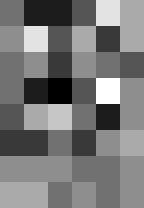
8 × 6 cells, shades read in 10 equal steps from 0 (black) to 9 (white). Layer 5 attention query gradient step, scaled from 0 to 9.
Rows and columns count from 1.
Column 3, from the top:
1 3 2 0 7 4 5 4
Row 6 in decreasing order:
6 5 4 2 2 2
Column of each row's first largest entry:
5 2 2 5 3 6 1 1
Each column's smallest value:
2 1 0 2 1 3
